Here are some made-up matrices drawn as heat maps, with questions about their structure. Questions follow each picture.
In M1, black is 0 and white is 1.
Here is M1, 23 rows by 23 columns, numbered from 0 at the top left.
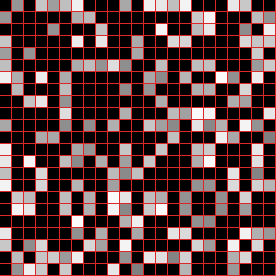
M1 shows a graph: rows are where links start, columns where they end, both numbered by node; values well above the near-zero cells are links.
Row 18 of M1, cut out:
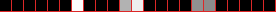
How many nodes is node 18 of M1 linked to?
5
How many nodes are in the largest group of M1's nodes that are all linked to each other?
4
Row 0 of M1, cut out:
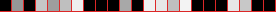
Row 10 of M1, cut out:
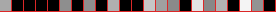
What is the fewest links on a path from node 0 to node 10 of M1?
1
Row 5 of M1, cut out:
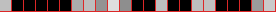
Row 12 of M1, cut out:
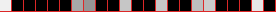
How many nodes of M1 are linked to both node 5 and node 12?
8
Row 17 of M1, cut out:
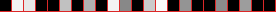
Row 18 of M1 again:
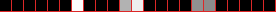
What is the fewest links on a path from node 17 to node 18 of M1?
1
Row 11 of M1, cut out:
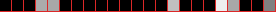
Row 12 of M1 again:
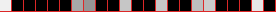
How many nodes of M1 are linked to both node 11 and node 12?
0
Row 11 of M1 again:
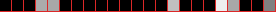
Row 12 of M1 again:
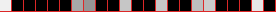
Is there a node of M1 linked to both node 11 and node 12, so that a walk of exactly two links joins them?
no
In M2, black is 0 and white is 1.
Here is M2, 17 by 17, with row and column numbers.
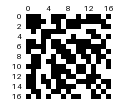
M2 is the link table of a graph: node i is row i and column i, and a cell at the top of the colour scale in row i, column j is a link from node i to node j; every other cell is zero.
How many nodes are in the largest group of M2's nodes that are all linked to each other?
5
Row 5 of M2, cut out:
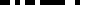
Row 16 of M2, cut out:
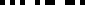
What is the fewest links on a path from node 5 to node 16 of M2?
1
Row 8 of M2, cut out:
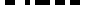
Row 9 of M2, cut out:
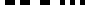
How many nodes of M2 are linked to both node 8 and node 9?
5
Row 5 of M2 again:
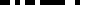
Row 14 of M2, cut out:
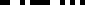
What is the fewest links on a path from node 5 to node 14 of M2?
1
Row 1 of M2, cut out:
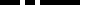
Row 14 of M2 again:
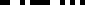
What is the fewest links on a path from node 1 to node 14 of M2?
3
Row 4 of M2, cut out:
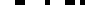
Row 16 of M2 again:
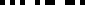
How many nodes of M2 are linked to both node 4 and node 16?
7
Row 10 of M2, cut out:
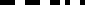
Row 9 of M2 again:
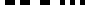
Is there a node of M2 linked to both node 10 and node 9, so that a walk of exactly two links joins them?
yes
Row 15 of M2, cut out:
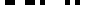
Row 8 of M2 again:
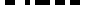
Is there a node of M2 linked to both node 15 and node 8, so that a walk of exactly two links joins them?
yes
